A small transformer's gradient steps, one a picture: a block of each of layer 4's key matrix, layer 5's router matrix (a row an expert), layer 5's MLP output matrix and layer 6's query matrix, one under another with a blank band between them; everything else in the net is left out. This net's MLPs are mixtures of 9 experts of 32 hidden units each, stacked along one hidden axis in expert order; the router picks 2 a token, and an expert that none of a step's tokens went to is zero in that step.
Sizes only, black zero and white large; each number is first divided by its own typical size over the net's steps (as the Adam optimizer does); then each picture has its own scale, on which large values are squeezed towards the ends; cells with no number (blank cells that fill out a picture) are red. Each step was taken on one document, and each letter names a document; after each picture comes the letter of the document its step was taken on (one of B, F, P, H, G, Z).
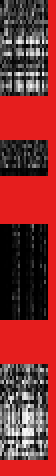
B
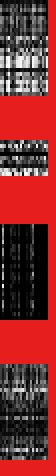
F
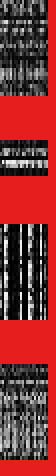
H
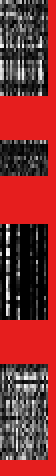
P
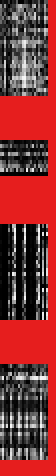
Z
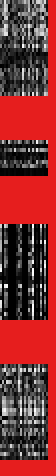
B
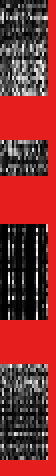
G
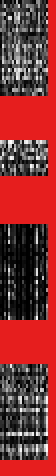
G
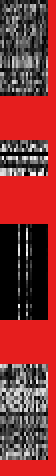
F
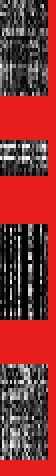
H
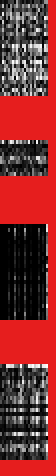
G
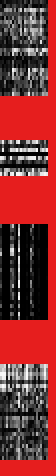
F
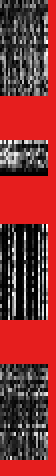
Z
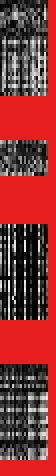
Z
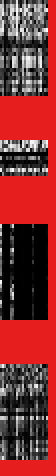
F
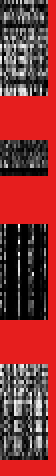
B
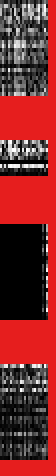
G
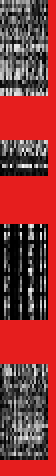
H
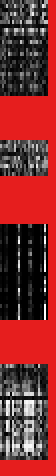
B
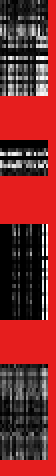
Z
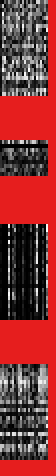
G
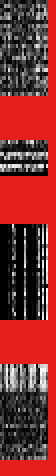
Z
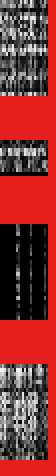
P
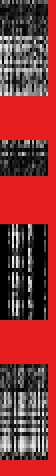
H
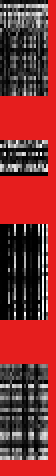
Z
